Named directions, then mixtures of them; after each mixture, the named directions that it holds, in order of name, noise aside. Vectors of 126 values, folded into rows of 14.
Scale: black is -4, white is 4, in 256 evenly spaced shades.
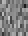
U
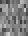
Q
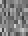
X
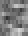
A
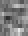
A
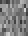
Q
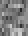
A, U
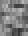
A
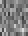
X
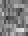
A, X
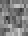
A, Q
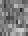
A, X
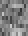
A, U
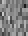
U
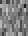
Q, U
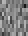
U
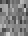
Q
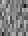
U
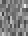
U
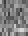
A, X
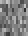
Q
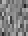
U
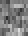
A, Q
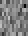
Q, U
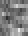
A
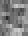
A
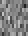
U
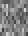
Q, X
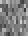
Q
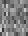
Q, X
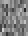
Q, X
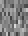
U, X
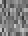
X
